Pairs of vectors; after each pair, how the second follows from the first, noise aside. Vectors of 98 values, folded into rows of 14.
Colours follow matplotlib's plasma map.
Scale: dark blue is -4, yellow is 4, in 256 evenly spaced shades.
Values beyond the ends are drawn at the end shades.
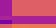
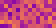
shuffled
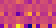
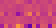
shrunk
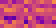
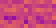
shrunk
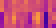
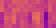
shrunk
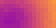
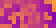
sign-scrambled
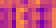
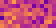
shuffled
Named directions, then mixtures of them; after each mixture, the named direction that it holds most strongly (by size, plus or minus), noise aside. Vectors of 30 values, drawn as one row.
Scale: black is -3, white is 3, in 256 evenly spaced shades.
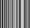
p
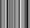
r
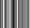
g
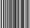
p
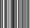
g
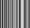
p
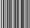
p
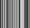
r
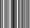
g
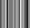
r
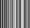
p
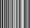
p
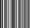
g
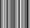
r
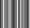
g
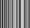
p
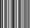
g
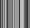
r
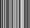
p
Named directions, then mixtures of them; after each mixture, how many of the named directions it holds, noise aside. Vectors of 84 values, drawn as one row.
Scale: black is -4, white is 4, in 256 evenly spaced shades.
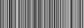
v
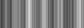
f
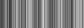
two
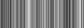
two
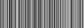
one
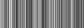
two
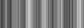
one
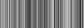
two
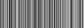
one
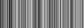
two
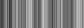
two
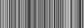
two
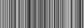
two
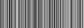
one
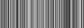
two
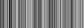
two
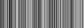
two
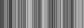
two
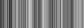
two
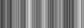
one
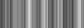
one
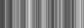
one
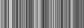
two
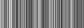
two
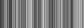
two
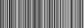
one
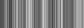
two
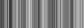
two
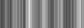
one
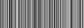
one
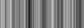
one
